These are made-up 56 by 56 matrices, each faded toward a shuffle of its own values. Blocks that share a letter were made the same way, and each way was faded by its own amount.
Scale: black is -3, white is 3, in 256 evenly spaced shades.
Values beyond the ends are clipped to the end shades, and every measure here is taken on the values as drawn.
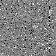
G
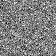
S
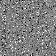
G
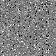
G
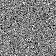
S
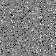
G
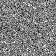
S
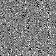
G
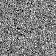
S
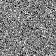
S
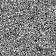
S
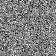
S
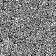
S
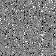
G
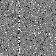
G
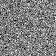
S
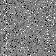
G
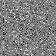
G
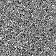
S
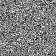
S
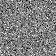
S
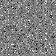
G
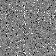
G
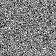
S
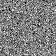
S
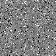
G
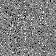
G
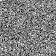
S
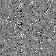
G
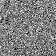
S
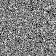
S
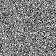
S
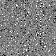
G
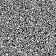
S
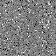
G
